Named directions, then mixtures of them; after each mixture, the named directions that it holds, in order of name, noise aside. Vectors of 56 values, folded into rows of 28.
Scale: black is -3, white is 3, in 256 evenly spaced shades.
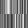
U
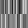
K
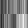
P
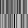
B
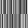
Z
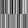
K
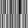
K, Z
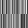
Z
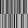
B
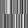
U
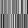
B, Z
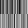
B, K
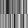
B, U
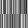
Z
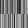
B, K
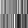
B, P
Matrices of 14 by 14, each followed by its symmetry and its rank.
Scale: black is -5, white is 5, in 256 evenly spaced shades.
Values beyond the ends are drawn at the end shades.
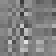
neither, rank two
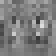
neither, rank three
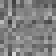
neither, rank three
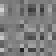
neither, rank two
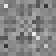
symmetric, rank three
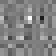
neither, rank two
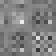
symmetric, rank three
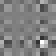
symmetric, rank one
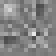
symmetric, rank three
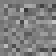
neither, rank three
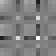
symmetric, rank one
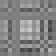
symmetric, rank one
